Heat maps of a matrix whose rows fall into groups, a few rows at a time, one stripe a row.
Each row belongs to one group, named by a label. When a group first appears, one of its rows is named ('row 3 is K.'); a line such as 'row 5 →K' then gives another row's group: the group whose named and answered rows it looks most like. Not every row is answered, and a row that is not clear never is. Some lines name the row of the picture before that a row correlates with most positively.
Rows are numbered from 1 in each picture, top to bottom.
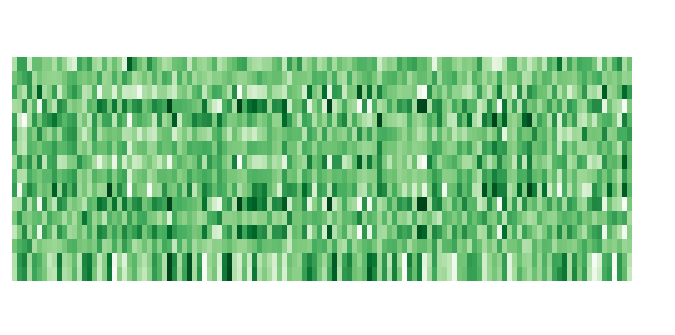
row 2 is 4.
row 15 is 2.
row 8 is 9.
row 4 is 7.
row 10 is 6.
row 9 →6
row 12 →9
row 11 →7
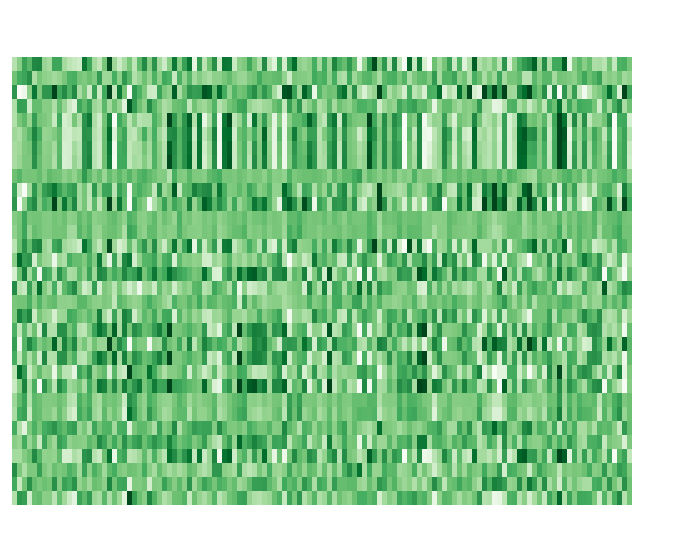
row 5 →2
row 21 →6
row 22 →7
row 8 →2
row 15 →4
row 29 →2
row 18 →9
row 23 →4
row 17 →9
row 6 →2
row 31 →6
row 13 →4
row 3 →6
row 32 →4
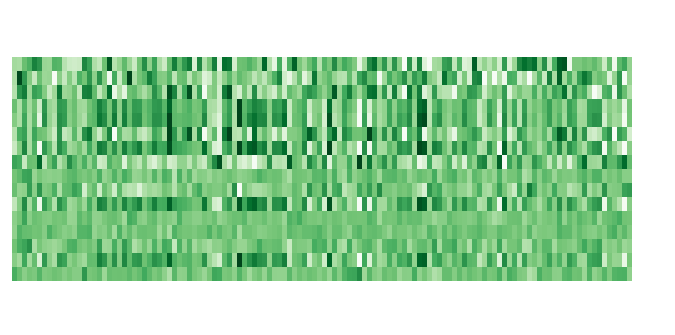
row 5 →7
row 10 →9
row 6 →2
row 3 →2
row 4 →7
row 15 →7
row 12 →4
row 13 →9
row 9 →4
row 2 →4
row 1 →2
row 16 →9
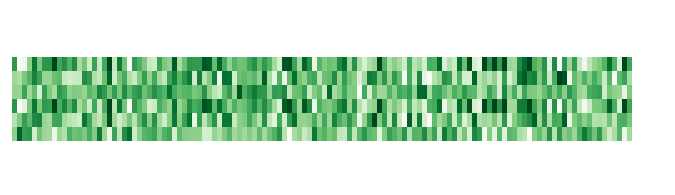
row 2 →2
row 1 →6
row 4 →6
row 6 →4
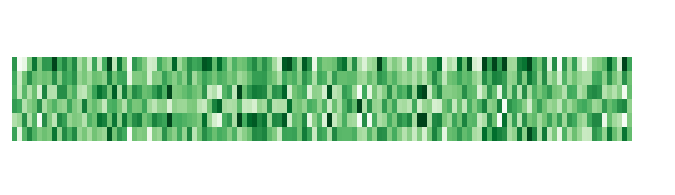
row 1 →6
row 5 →7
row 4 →9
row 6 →6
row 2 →6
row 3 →7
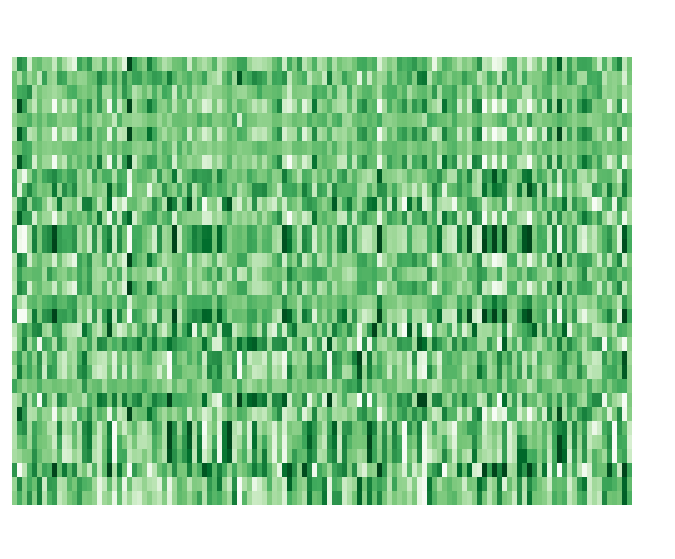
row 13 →6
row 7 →4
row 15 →4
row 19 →6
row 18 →6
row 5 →9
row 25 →7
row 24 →9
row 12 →4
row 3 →4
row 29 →2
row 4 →4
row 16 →9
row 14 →6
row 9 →6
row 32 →9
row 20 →2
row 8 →4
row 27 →2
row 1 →4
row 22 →9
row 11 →2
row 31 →9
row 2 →7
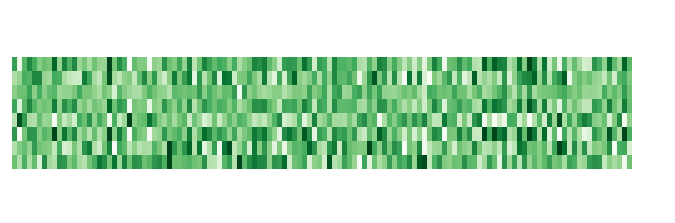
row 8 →7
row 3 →9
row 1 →6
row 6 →6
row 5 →4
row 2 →2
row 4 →6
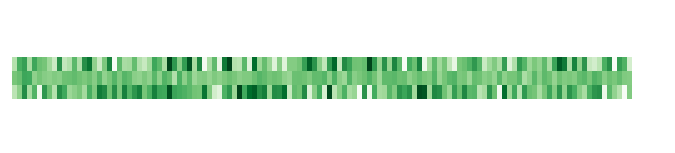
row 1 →2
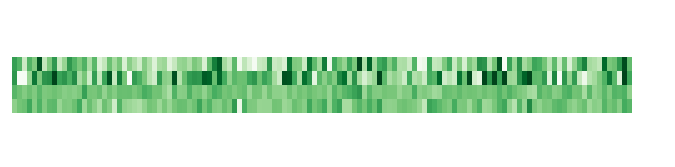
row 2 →6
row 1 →9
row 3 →9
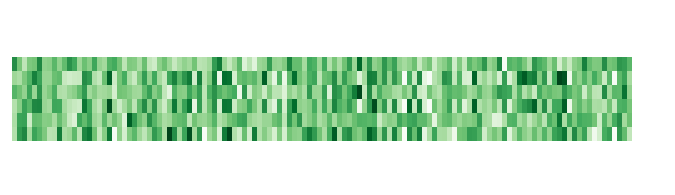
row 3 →9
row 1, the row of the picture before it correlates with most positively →1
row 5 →4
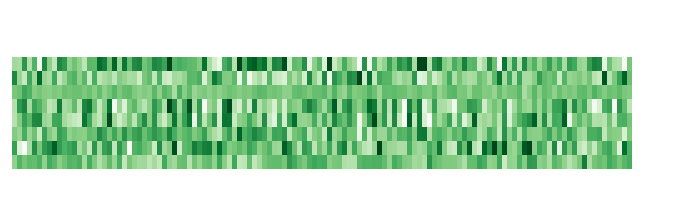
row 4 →2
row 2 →9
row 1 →7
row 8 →9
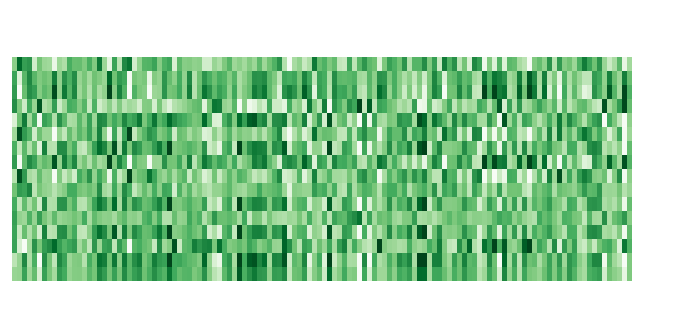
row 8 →6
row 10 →4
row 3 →6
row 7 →7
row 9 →4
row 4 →9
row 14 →6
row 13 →7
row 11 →7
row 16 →7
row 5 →7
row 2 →6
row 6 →4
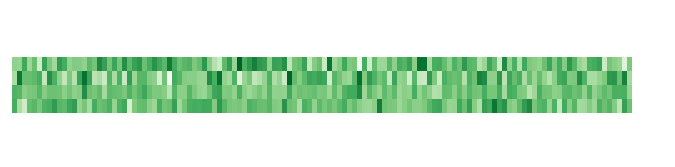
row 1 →7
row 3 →9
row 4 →6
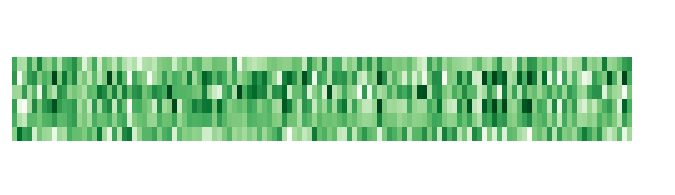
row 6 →4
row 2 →6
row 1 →9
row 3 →7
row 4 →6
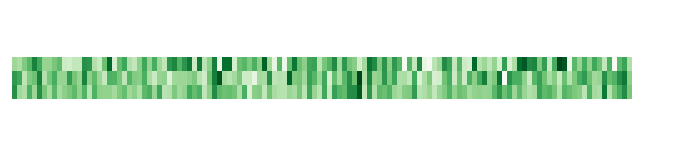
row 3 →9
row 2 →9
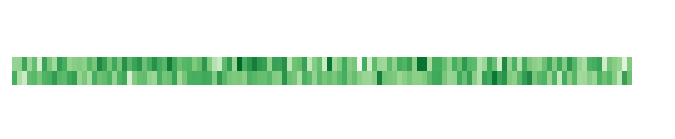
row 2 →6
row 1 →7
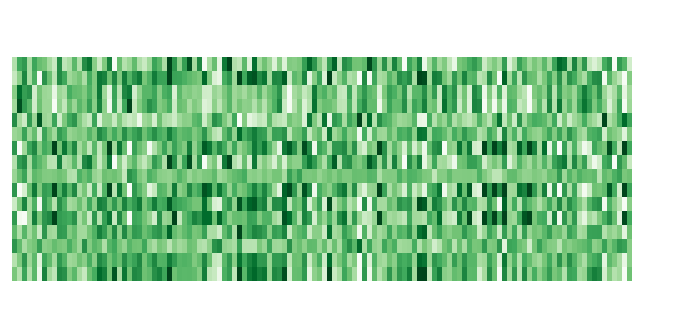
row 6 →7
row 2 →7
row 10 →6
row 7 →6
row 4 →4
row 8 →2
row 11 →7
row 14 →9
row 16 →7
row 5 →9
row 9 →4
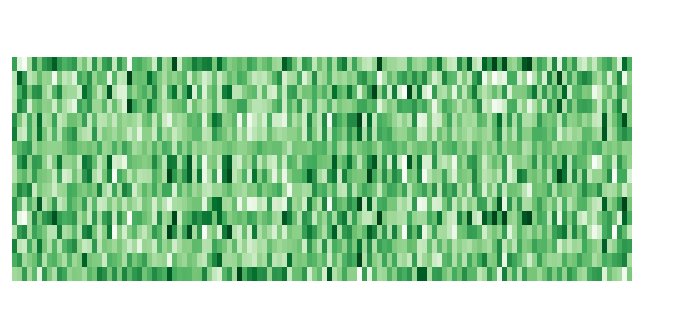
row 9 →2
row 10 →4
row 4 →4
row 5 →9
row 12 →6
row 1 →6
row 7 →4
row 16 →7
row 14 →9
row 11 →9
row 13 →2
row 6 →9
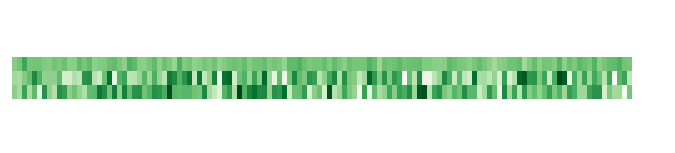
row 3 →7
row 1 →4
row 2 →2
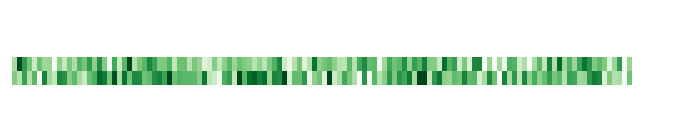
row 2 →7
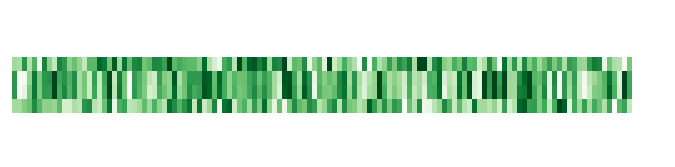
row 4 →2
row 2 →6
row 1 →7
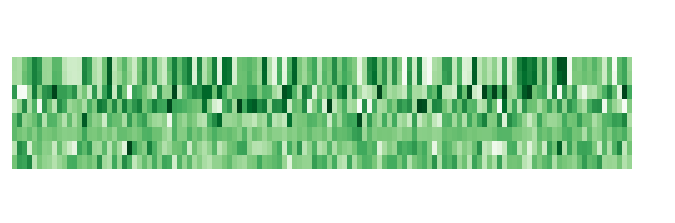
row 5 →9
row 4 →7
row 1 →2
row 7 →4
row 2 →2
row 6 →9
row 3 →6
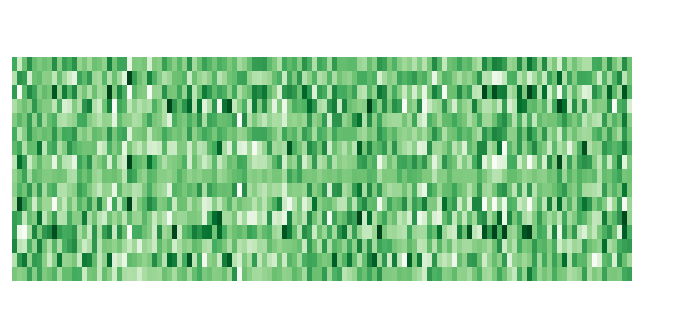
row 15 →2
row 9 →4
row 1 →6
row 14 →9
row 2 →4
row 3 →6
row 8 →4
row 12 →9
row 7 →9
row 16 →9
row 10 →9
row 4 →2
